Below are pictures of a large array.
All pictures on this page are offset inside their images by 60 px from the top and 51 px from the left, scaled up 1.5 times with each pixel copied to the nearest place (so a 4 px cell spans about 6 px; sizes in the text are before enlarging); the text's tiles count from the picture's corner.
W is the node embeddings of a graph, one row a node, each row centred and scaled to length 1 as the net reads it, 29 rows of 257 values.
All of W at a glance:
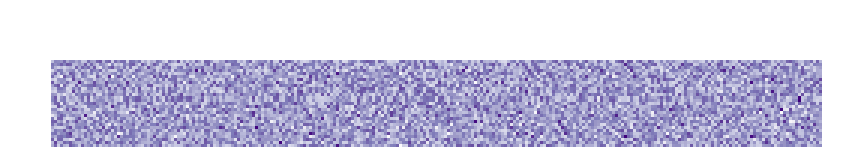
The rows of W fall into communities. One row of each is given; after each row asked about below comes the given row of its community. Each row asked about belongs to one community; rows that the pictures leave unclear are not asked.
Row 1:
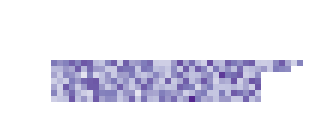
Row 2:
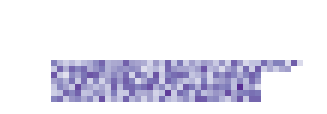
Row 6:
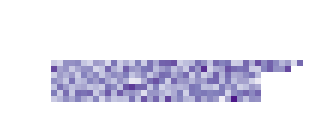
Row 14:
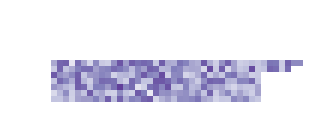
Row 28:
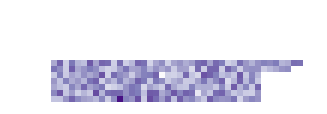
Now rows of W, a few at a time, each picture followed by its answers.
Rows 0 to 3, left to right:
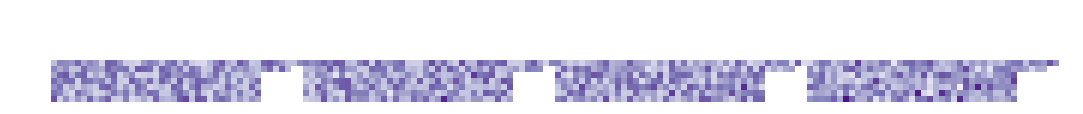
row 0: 6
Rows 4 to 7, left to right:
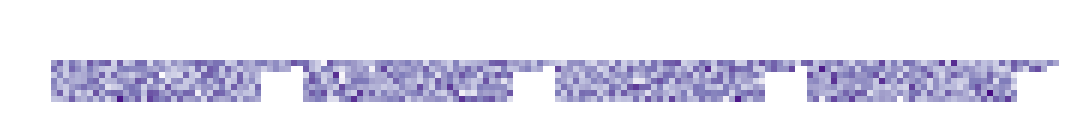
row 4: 28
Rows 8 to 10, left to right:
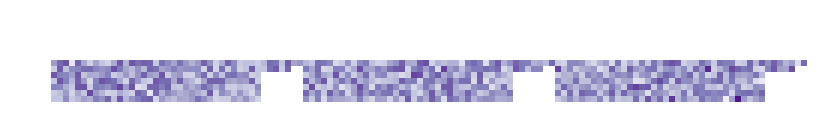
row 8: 14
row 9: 6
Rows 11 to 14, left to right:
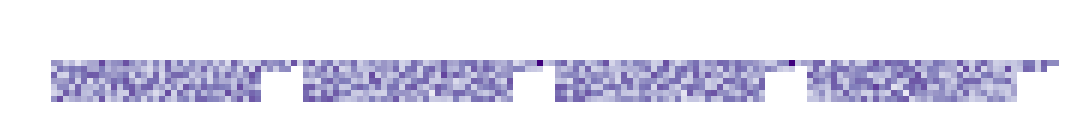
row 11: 2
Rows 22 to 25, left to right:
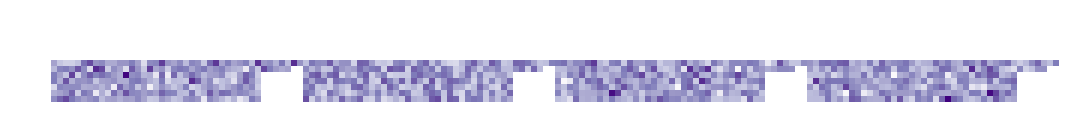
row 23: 6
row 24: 1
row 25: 1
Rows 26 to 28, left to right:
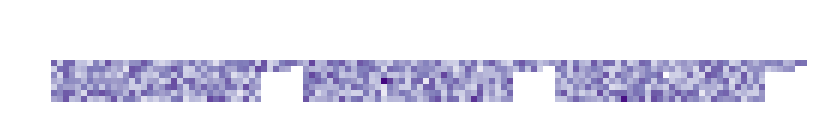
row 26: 1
